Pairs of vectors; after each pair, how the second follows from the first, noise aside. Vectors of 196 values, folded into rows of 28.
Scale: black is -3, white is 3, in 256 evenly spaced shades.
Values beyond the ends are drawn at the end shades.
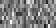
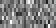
copied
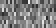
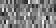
copied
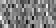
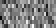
negated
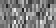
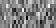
negated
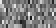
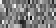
copied
